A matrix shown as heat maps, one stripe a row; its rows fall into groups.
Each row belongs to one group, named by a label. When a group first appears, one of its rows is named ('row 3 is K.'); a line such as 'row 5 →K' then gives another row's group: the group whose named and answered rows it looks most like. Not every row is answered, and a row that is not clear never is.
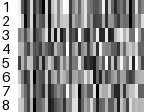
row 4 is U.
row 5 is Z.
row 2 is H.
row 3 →Z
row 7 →U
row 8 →U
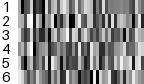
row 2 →Z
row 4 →Z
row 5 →Z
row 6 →U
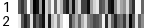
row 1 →Z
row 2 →H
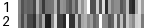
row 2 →U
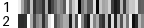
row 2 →Z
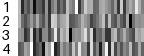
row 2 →H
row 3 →H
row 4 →Z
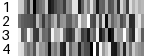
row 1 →U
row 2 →H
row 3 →Z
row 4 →U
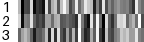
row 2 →Z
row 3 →Z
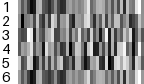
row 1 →U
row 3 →Z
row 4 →Z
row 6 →U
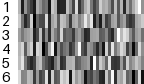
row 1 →U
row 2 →H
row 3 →Z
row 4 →Z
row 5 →U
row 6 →Z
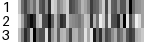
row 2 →U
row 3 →H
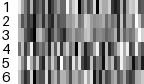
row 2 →U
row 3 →U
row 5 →Z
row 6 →H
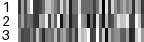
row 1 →Z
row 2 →Z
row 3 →H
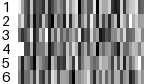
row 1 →U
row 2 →U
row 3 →Z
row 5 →U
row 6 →H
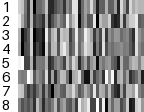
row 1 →U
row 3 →H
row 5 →U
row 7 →U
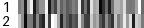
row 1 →Z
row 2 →Z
